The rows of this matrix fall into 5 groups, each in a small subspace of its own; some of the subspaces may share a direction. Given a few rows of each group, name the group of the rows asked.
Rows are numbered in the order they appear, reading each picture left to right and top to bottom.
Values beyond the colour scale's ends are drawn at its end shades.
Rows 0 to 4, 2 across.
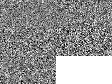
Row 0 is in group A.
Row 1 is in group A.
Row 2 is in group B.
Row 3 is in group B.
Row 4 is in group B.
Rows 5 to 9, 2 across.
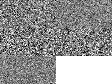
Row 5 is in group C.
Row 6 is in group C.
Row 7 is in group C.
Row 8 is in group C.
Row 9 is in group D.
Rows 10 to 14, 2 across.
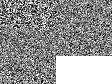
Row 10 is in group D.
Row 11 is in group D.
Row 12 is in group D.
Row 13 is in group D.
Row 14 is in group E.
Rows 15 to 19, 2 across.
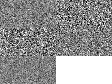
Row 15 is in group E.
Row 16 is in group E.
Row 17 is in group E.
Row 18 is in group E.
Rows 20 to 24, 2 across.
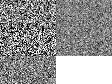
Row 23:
E
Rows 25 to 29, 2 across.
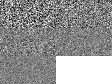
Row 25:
B
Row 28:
C
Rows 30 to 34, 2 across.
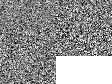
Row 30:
E
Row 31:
D
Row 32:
E
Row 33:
A
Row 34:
C
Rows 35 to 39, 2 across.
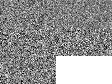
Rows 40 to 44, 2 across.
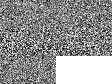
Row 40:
E
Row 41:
C
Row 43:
E
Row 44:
A
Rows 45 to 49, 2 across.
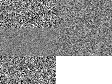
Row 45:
C
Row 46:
C
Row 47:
A
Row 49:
B
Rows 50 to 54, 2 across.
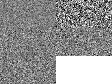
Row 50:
D
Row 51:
D
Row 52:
D
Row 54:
D
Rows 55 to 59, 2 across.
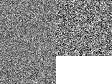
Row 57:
A
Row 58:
C
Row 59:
C
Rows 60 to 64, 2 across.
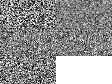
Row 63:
A
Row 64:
A
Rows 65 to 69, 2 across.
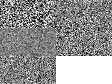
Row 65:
B
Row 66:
E
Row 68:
A
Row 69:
A
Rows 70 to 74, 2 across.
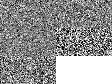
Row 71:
D
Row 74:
E
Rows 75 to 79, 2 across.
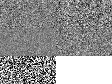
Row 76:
E
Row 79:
C
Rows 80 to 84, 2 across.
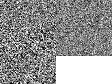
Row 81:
C
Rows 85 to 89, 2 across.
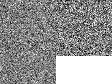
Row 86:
A
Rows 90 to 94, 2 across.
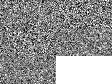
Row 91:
D
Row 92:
D
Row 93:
C
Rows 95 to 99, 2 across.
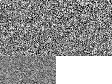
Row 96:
D
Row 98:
A
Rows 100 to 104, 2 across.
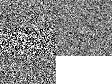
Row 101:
C
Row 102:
D
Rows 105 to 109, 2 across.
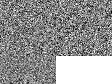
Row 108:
A
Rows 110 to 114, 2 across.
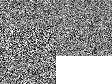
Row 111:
C
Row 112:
B
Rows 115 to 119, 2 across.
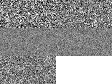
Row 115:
B
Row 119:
E
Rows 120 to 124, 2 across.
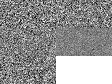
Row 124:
E
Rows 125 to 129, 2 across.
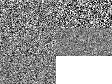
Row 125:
A
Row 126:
D
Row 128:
A
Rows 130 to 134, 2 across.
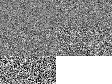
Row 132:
D
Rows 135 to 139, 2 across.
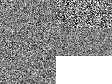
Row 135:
A
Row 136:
B
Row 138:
B
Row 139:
C
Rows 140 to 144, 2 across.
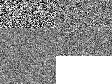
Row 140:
A
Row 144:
C
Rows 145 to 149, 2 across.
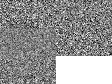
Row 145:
E
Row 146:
E
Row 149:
C
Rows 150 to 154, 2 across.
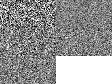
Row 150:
D
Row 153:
A
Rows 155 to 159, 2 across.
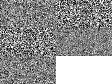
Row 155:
E
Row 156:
E
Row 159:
D
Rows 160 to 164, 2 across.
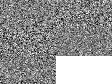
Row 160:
C
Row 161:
B
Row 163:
C
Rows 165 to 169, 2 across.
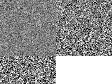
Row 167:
D
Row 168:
E
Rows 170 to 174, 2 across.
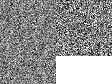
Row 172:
B
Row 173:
C
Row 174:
D
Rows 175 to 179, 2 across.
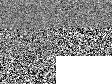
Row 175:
D
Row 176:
A
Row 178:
D
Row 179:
C
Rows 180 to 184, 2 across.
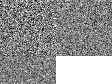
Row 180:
D
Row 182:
A
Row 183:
E
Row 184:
C
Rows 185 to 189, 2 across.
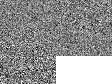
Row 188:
E
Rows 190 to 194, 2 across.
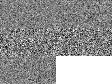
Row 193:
A
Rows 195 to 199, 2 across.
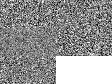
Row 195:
A
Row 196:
C
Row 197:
E
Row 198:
C
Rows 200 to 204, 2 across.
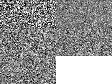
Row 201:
A
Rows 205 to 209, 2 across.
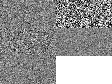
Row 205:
D
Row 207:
D
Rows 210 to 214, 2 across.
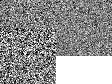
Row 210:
E
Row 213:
C
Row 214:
E
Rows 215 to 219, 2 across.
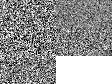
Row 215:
D
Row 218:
B
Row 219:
A
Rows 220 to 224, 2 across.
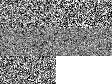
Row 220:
C
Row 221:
A
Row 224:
A
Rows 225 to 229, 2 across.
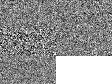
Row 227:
D
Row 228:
A
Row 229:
D
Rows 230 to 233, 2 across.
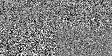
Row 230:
E
